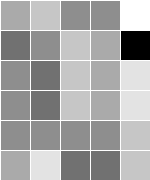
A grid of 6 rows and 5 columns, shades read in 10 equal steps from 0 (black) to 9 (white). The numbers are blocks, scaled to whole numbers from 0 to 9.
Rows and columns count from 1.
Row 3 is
5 4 7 6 8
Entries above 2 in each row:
5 4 5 5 5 5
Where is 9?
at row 1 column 5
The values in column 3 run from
4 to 7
